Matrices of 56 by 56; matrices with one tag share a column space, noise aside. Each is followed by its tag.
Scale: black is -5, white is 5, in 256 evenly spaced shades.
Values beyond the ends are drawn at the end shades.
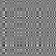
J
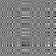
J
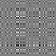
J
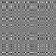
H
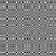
H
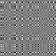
H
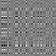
J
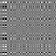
H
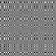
H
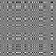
H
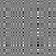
J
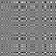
H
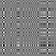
J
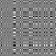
J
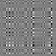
J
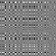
H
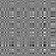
J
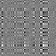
J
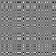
H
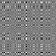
H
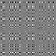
H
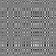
J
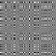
H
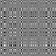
J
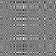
H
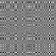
H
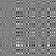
J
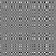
H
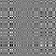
J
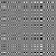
H
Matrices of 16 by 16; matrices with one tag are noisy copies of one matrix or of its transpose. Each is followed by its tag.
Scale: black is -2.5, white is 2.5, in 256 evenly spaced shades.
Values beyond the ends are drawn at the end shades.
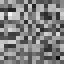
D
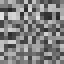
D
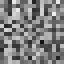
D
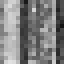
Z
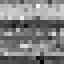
Z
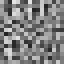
D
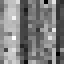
Z
